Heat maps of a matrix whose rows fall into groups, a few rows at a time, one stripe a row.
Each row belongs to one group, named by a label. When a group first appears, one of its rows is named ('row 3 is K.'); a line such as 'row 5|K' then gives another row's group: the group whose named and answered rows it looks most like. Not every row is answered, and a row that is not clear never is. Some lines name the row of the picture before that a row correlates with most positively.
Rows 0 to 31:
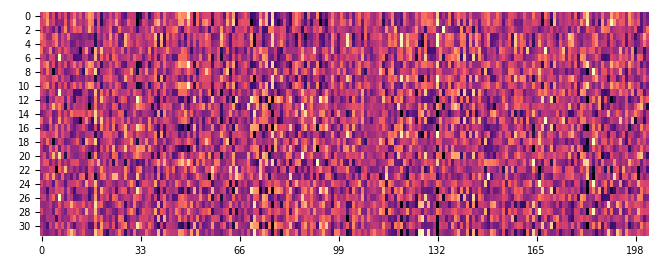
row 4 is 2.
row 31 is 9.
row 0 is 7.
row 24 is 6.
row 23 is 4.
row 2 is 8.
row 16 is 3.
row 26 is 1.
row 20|1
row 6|1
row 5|1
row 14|9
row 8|6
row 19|3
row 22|4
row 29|9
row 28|6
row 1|7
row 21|7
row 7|7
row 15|1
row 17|2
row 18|6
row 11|1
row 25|3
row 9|2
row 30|3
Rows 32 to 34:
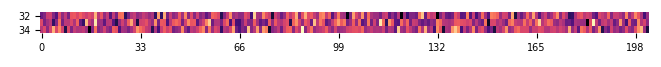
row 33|6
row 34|1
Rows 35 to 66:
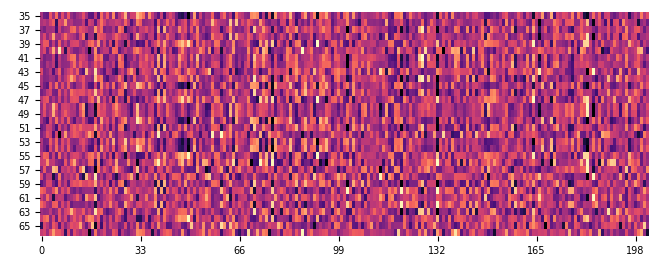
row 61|6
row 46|9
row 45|3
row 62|2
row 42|9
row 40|1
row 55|7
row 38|4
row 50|3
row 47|7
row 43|6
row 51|9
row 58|6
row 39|7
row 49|4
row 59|9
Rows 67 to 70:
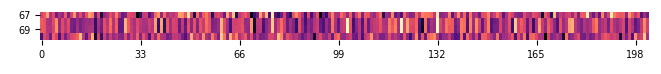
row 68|2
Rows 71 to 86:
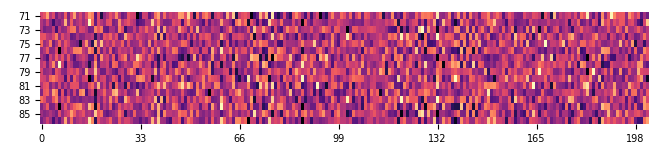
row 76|8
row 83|2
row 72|8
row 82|4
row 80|1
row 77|3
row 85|9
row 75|1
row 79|6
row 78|1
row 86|8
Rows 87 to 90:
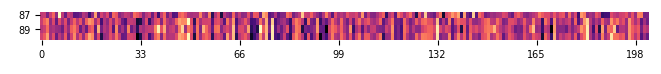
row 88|7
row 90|7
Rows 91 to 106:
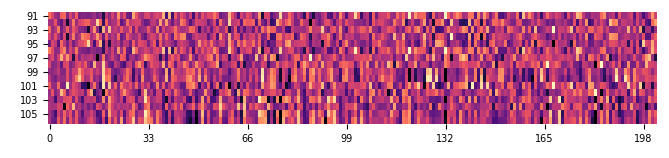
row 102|4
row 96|2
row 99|9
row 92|8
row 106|3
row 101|1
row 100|9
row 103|3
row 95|8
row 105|3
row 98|6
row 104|4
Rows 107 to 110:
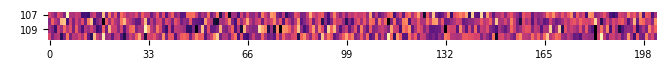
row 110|6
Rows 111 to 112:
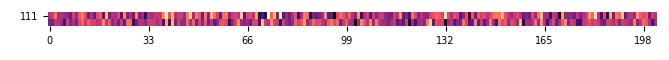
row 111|7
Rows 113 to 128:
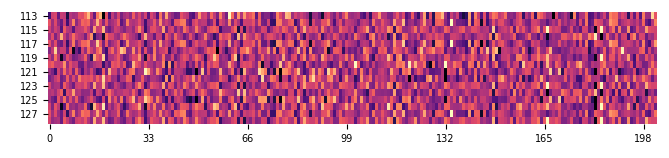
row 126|6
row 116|4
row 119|6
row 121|3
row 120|2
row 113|8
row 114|8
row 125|3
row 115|6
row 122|9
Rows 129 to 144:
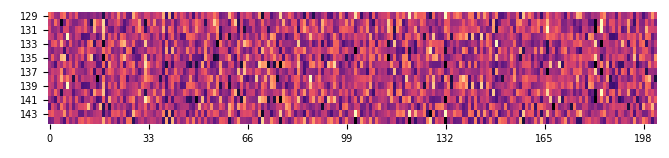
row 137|4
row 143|2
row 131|6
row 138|1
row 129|2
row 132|1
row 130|6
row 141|3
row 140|6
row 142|8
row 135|4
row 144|9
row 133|4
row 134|9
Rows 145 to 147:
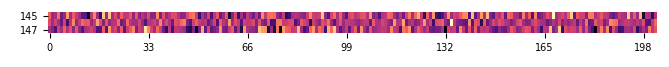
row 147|3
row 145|1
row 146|8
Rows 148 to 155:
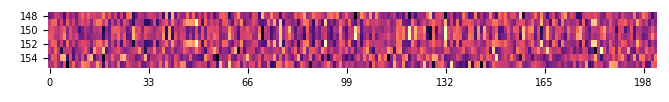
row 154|4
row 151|2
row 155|8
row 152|7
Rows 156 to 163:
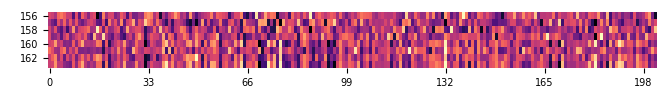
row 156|1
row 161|2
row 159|6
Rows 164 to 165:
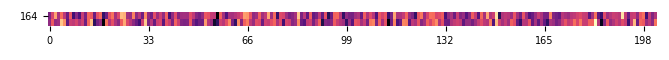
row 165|4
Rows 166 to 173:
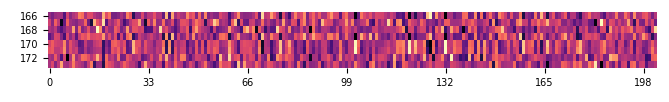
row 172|8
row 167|6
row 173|4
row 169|9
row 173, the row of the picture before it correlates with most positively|165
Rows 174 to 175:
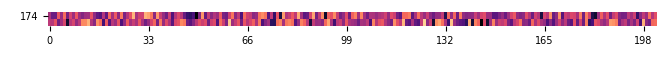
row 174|3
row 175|8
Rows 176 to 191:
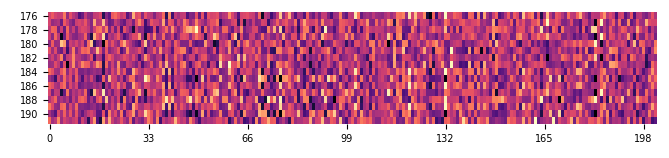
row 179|6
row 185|3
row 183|8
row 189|2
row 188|7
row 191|1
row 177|6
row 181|8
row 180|4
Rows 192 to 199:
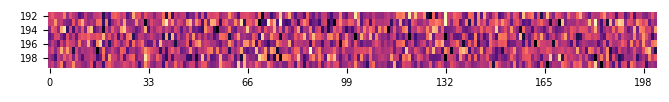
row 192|2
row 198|3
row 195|9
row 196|8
